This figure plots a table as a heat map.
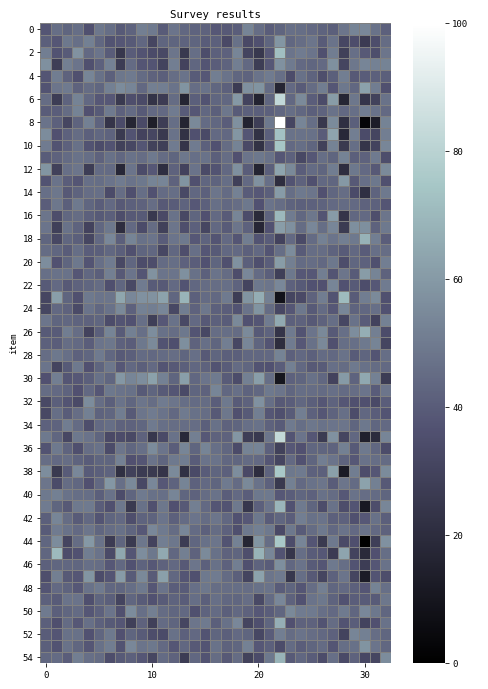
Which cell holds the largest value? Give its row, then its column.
8, 22
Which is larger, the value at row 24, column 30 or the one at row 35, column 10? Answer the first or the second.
the first
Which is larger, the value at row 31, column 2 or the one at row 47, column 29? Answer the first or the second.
the first
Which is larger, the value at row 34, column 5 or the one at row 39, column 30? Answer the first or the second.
the second
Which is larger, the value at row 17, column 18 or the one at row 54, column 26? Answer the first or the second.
the first
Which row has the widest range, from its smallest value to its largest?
8
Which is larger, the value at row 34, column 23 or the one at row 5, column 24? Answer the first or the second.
the first
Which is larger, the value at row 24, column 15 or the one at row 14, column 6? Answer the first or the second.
the first
